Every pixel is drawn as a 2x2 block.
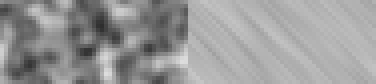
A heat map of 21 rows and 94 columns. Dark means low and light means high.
It is made of 1 by 2 panels. Panel 1,1: middling, blotchy, strong in contrast. Panel 1,2: high, slanting down to the right, faint in contrast.
